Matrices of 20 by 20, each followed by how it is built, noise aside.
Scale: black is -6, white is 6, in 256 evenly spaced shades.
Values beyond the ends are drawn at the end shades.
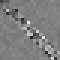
banded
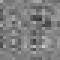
low rank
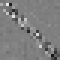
banded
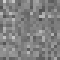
low rank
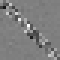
banded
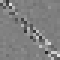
banded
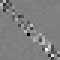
banded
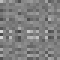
low rank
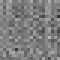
low rank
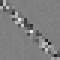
banded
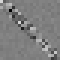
banded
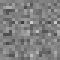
low rank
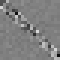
banded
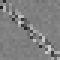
banded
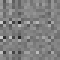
low rank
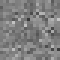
low rank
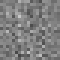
low rank
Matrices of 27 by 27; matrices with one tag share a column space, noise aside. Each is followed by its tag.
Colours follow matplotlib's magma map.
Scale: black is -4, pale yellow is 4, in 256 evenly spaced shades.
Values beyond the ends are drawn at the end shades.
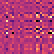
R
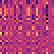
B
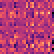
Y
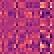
Y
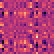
Y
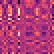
B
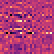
R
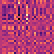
B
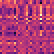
B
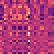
B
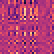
B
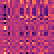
B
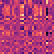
B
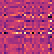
R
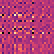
R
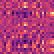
Y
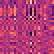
B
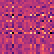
R
